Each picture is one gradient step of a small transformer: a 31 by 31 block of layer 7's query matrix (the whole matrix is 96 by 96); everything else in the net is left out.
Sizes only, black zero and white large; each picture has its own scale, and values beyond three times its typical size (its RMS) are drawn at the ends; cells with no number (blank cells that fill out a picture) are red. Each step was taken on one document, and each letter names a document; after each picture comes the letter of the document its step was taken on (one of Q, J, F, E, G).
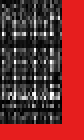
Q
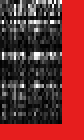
Q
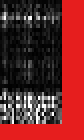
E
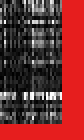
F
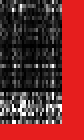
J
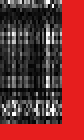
J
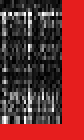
E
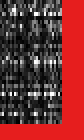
Q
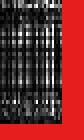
J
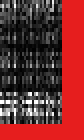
J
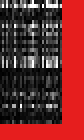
F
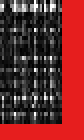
Q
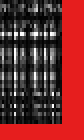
Q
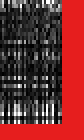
J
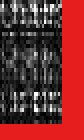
Q
